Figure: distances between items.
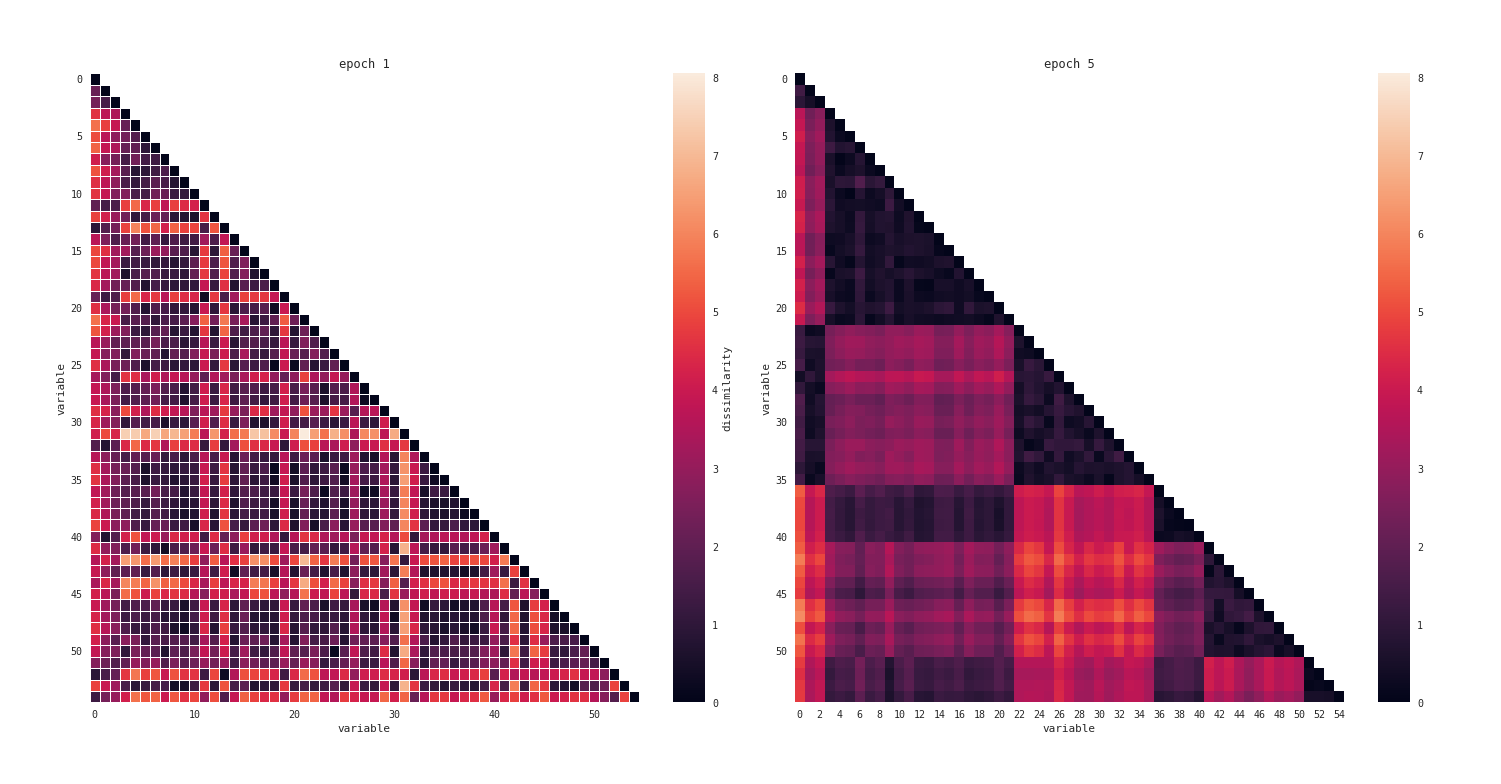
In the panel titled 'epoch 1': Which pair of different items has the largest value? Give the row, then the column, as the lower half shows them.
31, 21
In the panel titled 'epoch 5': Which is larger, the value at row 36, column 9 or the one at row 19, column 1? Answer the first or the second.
the second
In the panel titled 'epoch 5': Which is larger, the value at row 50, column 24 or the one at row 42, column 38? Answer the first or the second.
the first
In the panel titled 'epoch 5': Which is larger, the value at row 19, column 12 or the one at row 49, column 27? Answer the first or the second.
the second
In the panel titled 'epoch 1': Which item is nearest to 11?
19
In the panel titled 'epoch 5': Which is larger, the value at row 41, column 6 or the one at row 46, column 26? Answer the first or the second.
the second
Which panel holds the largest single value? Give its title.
epoch 1
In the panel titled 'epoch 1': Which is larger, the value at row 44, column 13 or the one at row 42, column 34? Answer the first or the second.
the second
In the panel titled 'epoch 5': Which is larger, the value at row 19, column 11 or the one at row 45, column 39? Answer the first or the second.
the second
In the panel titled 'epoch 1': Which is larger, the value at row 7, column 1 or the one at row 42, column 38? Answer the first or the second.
the second
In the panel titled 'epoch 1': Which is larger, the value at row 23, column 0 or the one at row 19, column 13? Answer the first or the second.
the first
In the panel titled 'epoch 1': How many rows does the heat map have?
55
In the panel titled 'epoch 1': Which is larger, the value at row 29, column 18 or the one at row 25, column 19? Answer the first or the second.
the second
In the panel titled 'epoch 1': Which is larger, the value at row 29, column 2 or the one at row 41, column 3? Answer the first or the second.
the first
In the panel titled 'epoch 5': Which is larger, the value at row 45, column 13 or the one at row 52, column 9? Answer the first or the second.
the first
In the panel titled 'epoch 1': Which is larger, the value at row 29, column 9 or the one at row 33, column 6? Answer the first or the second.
the first
